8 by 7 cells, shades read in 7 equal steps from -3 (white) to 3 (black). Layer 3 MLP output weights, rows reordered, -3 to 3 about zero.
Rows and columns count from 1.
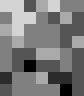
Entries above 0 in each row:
1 2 2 1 3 5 4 3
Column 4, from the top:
-1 0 0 0 -1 1 -1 0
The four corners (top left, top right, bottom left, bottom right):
-2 0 1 1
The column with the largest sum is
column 6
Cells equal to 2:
3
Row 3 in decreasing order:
1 1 0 0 0 -1 -2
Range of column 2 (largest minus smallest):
3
